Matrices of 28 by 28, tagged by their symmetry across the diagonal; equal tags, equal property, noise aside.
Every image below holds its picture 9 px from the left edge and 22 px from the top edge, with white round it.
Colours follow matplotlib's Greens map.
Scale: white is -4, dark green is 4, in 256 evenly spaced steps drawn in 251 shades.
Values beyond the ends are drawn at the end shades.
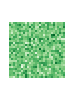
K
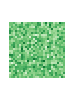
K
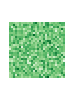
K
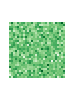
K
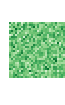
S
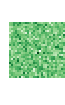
K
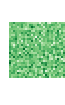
K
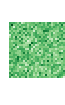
S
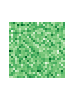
K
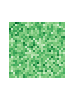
S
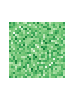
S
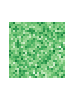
S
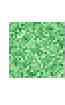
S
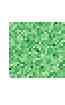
S
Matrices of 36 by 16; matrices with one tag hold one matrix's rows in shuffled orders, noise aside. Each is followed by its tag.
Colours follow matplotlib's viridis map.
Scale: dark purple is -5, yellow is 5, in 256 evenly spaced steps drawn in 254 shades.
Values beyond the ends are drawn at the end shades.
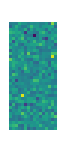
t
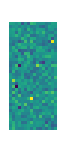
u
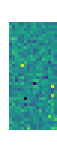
t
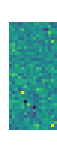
t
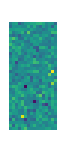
t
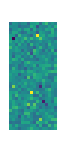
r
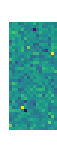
t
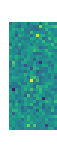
r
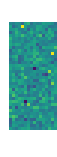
t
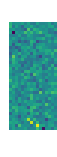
r
